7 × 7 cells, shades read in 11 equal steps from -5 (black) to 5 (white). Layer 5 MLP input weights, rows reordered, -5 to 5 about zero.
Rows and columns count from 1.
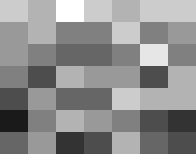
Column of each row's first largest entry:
3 5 6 3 5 3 5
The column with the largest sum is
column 5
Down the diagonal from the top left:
3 2 -1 1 3 -2 -2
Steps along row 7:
up down up up down down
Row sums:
21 7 3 2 4 -6 -6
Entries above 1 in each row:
7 2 1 2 3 1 1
